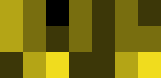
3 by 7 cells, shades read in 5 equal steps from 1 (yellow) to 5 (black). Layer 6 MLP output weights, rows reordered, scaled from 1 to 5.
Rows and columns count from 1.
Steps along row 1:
up up down up down up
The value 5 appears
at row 1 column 3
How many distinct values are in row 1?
4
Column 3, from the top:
5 4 1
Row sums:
24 22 18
